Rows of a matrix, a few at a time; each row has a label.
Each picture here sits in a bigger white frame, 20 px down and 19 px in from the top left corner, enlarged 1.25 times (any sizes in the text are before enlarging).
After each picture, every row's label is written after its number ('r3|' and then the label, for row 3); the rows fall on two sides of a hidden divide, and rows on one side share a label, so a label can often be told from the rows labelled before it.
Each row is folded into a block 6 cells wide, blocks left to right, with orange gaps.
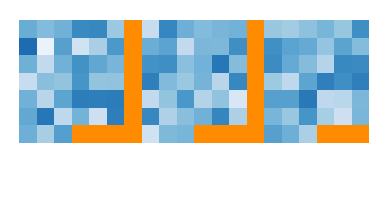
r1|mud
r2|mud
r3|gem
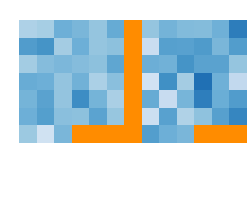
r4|mud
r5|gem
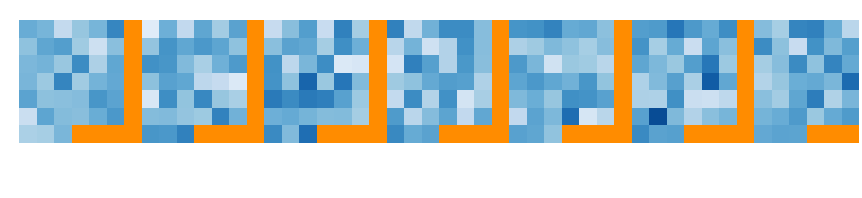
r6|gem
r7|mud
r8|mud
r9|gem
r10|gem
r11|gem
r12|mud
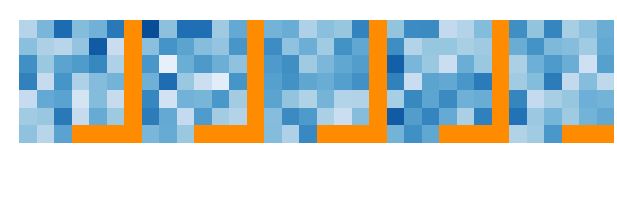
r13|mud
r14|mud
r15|gem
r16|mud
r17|mud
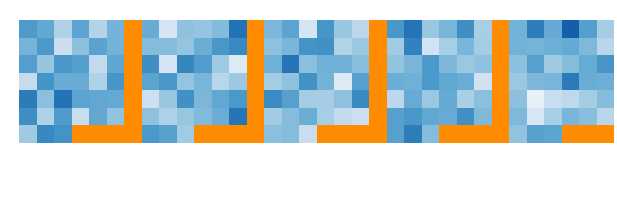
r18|mud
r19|mud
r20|gem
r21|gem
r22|gem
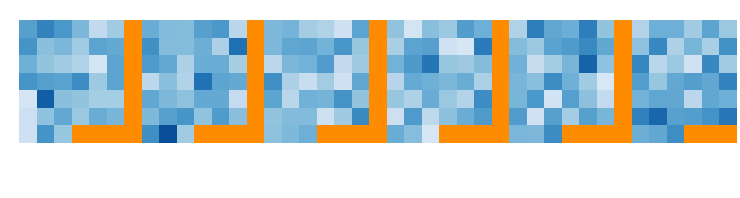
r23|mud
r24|gem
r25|mud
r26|gem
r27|mud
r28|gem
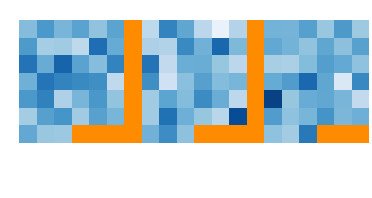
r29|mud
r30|mud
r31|mud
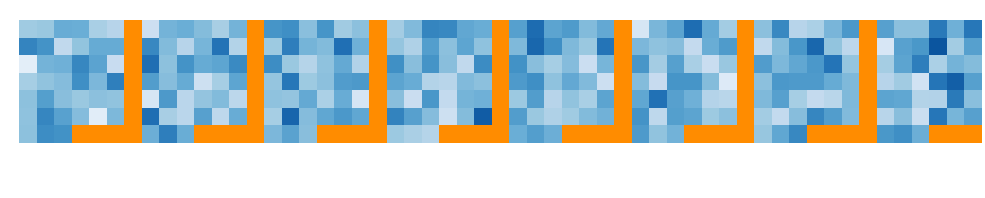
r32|gem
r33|mud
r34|gem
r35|mud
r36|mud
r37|mud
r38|gem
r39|gem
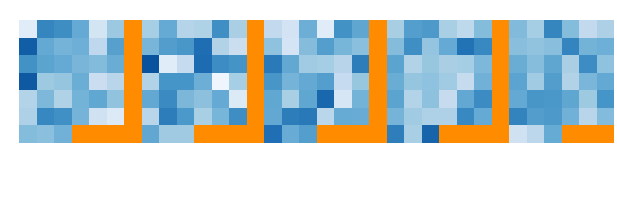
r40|mud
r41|mud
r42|mud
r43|mud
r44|mud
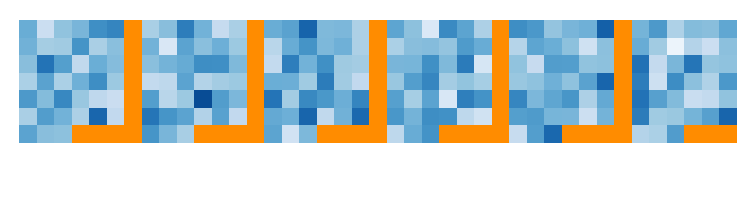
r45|gem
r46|mud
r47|mud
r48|gem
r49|gem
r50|mud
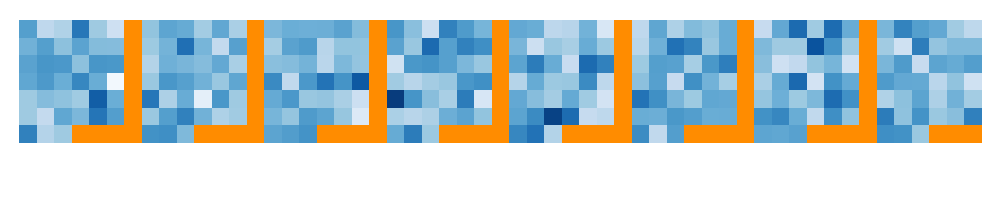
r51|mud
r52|gem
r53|gem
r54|gem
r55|gem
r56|gem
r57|mud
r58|mud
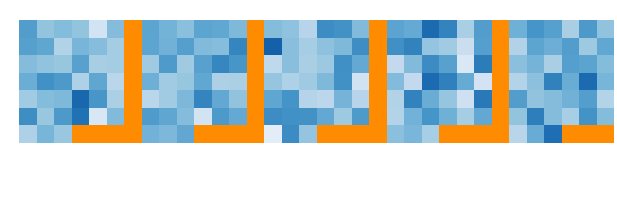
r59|mud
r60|mud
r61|gem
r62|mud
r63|gem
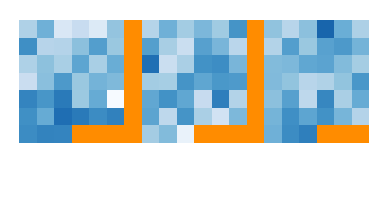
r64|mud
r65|mud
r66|gem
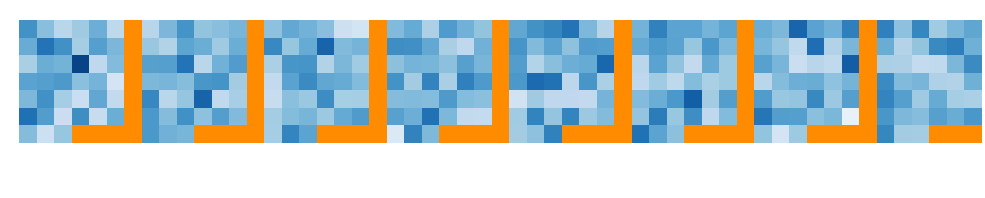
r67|mud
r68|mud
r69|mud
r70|gem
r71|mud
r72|gem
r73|mud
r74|mud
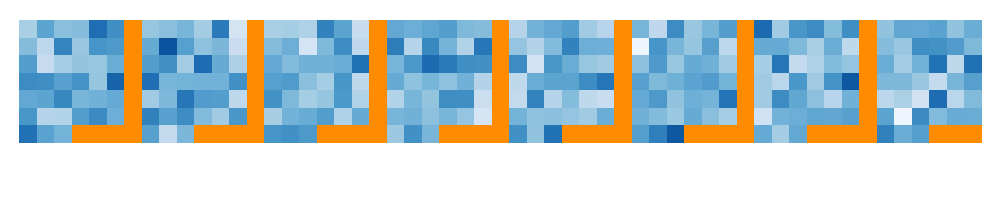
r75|mud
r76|mud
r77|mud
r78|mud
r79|mud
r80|gem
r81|gem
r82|mud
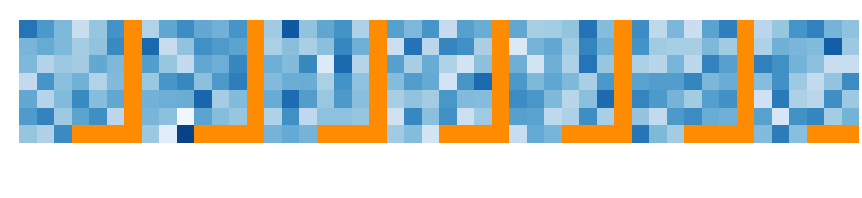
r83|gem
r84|mud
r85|gem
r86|gem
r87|gem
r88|gem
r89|mud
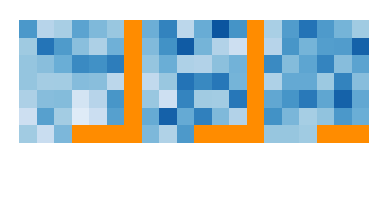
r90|gem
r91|gem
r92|mud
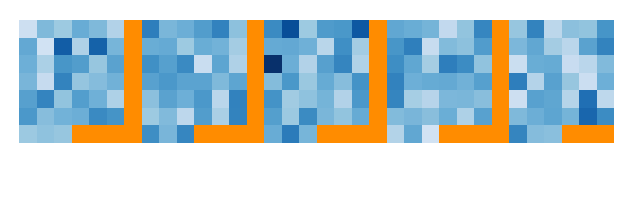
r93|mud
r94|gem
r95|gem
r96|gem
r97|mud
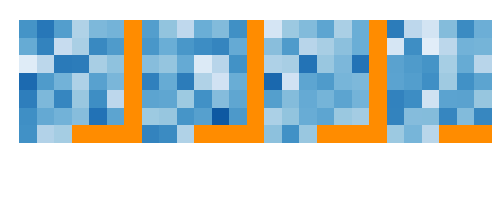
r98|mud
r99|mud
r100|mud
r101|gem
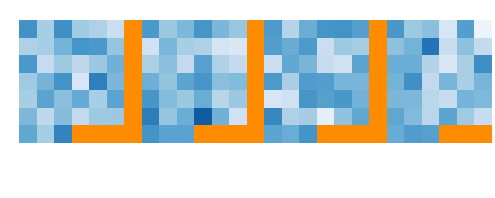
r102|mud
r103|gem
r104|mud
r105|gem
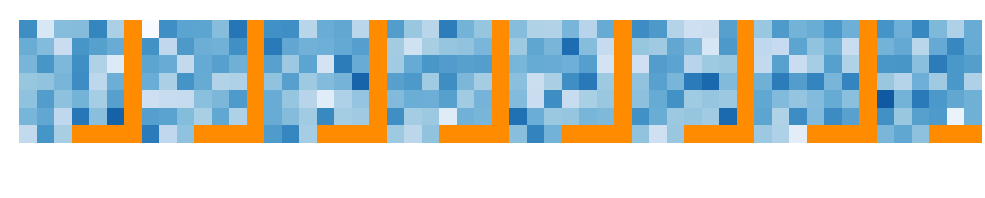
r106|gem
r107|mud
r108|gem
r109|mud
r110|gem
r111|gem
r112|gem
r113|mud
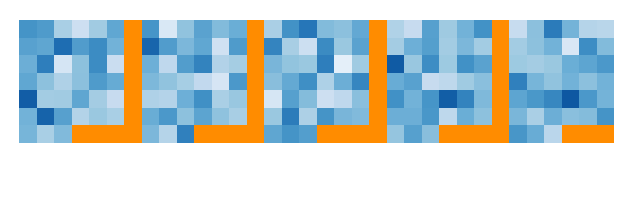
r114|gem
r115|mud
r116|mud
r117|mud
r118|mud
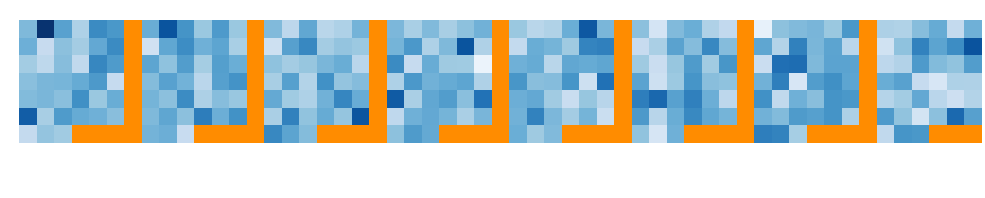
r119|mud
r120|gem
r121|gem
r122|gem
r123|gem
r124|mud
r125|gem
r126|mud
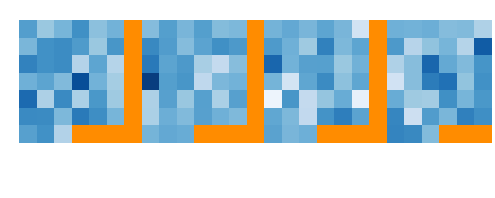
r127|gem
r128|mud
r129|mud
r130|mud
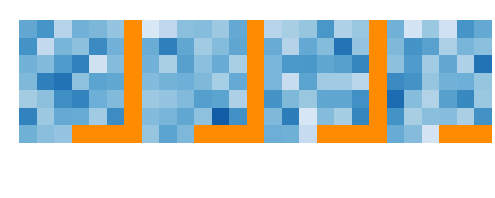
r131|mud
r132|mud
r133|mud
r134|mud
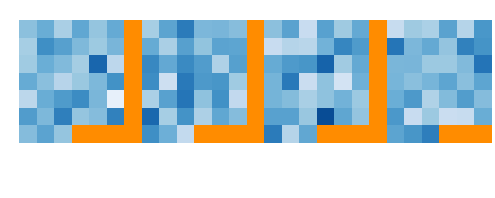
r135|gem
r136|mud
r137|mud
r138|mud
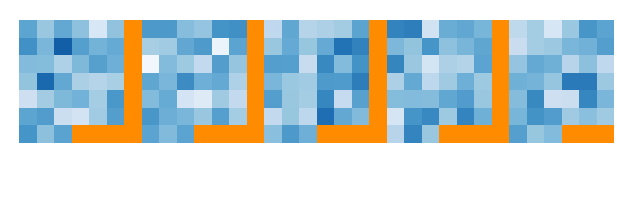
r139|mud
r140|gem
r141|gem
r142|gem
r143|gem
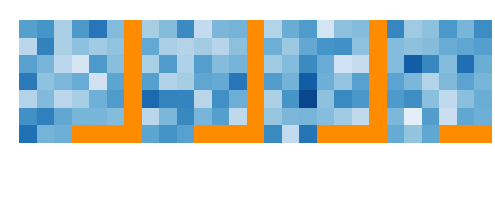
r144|gem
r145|gem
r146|mud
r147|gem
